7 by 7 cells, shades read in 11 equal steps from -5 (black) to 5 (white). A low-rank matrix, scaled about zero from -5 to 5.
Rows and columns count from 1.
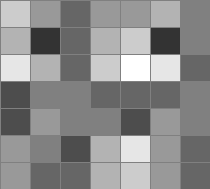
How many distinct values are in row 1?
5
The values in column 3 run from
-2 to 0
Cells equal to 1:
9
